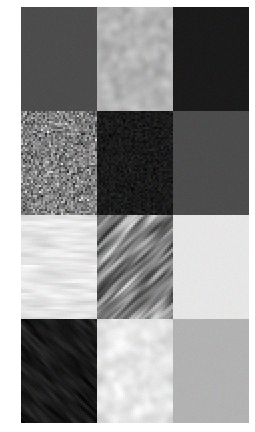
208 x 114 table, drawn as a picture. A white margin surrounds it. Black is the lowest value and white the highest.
The table splits into 4 rows of 3 panels. Panel 1,1: low, flat. Panel 1,2: high, blotchy, faint in contrast. Panel 1,3: very low, flat. Panel 2,1: middling, fine-grained, strong in contrast. Panel 2,2: very low, fine-grained, faint in contrast. Panel 2,3: low, flat. Panel 3,1: very high, streaked across, faint in contrast. Panel 3,2: middling, slanting up to the right, strong in contrast. Panel 3,3: very high, flat. Panel 4,1: very low, slanting down to the right, faint in contrast. Panel 4,2: very high, blotchy, faint in contrast. Panel 4,3: high, flat.
